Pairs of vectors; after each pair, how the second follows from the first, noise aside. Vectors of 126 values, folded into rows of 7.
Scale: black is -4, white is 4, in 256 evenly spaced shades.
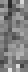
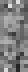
reversed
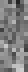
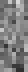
negated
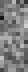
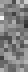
negated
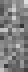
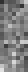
reversed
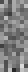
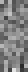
negated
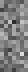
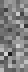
wrapped around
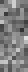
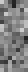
negated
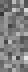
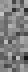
negated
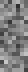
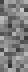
reversed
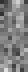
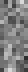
reversed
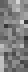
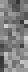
negated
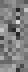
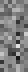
wrapped around
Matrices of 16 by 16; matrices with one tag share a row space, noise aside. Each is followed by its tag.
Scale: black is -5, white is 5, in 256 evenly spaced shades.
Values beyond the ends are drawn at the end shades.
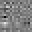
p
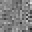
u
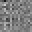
p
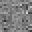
u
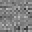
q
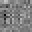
p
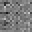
p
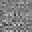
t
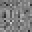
p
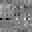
q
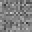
t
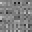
q
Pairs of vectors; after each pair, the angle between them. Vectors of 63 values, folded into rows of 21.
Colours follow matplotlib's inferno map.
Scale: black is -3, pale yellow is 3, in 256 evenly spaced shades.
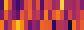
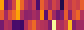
nearly opposite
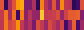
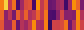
partly opposed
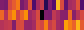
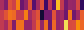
nearly parallel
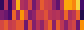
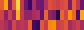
orthogonal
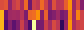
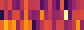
partly opposed
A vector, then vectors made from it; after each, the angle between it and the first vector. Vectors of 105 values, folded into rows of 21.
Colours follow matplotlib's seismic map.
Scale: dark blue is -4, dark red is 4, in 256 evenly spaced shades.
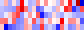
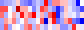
orthogonal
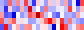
orthogonal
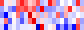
partly aligned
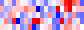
partly aligned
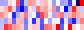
nearly opposite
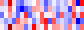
partly opposed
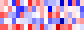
partly opposed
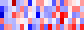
orthogonal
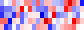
partly aligned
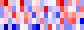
partly aligned
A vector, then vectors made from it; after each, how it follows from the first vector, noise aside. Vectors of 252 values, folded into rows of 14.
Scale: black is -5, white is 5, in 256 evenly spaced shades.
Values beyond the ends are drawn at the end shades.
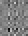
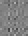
shrunk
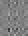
shrunk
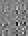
wrapped around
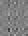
shrunk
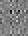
wrapped around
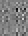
wrapped around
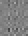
shrunk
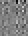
wrapped around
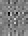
wrapped around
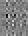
wrapped around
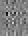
wrapped around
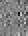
wrapped around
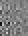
wrapped around
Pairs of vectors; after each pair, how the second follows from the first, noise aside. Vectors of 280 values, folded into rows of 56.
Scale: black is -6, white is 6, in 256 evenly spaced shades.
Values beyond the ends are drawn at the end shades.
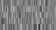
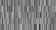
sign-scrambled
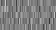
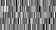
scaled up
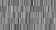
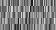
scaled up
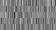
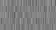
shrunk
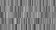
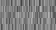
reversed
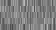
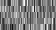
scaled up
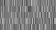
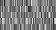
scaled up
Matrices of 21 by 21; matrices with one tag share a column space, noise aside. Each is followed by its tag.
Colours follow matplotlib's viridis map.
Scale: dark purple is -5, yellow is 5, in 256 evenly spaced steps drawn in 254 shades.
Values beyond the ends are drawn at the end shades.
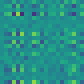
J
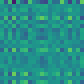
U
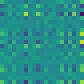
J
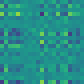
J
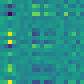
J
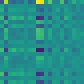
U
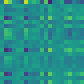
U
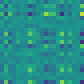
J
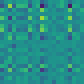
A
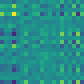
J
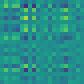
A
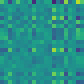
U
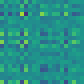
J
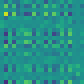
J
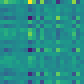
U
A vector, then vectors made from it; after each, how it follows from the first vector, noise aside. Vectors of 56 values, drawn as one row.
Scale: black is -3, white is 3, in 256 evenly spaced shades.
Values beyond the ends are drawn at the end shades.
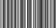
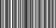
wrapped around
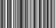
wrapped around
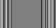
partly zeroed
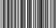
copied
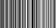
sign-scrambled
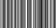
copied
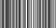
sign-scrambled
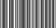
wrapped around
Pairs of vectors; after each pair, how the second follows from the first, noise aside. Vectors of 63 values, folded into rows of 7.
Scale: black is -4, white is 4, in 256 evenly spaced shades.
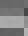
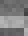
copied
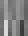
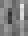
wrapped around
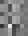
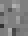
partly zeroed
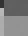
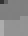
partly zeroed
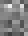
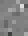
partly zeroed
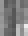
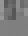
partly zeroed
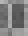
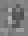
partly zeroed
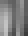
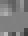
partly zeroed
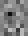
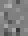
partly zeroed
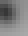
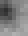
copied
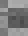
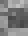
copied
